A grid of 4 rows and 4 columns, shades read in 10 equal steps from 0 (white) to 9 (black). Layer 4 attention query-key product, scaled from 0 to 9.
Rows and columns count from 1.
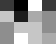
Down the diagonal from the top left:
7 8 2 3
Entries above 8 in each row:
1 0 0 0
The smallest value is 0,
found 2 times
